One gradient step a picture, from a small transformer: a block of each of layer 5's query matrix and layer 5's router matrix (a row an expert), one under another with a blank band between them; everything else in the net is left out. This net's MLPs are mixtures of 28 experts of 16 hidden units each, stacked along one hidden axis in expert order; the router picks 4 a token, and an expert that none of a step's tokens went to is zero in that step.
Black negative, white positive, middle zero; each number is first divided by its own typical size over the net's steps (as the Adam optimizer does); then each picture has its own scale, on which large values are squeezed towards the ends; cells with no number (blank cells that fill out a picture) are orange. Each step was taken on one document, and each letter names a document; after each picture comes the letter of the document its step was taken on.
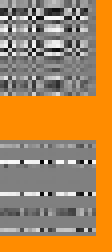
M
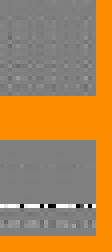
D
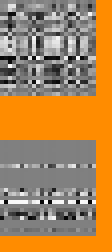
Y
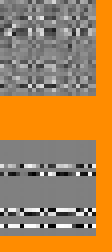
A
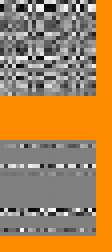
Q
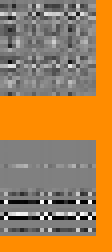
Y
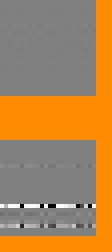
D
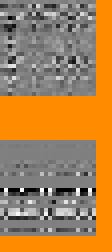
Y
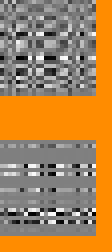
Q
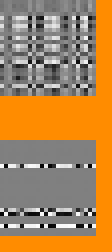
A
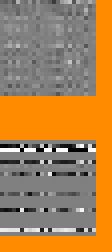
M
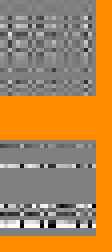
D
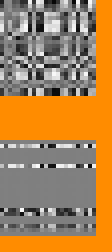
A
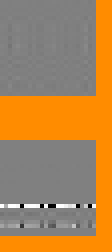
D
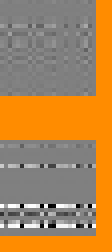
D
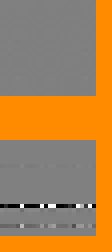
D
